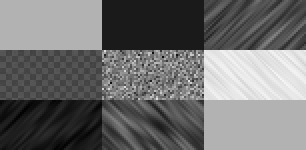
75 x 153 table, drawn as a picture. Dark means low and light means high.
It is made of 3 by 3 panels. Panel 1,1: high, flat. Panel 1,2: very low, flat. Panel 1,3: low, slanting up to the right. Panel 2,1: low, checkered, faint in contrast. Panel 2,2: middling, fine-grained, strong in contrast. Panel 2,3: very high, slanting down to the right, faint in contrast. Panel 3,1: very low, slanting up to the right, faint in contrast. Panel 3,2: low, slanting down to the right. Panel 3,3: high, flat.
